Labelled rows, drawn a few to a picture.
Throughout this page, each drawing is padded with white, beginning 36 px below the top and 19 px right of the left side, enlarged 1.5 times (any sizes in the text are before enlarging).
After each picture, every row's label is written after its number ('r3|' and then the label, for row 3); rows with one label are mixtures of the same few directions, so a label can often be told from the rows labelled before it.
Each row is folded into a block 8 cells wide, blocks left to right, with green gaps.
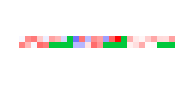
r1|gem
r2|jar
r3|gem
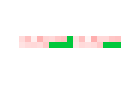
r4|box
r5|box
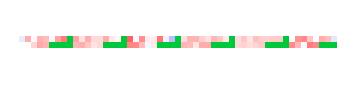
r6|jar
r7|jar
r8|jar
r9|gem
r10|box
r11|gem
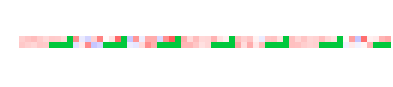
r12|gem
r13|gem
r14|jar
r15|jar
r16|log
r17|jar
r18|box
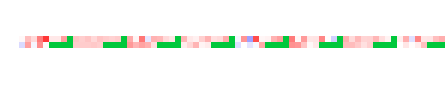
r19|log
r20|box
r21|box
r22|gem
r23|box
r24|jar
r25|jar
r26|box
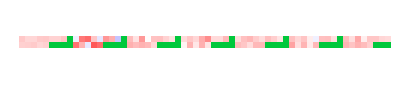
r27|gem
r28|gem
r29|box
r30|log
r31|gem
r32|log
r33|box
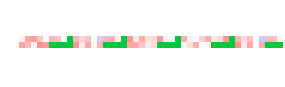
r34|gem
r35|log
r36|jar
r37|gem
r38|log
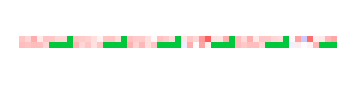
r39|box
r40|log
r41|log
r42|log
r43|box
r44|box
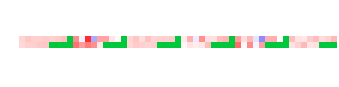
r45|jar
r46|box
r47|box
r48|box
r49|log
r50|gem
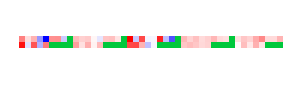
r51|log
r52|log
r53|jar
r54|jar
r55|log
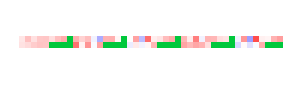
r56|jar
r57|log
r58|box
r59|box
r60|box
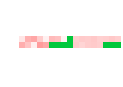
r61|gem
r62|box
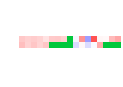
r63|log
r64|box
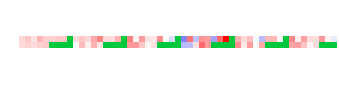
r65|box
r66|log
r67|jar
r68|jar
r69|log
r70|jar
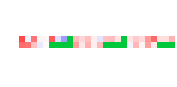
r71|jar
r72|log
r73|log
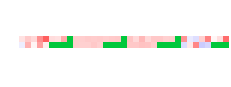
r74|log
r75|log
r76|box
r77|gem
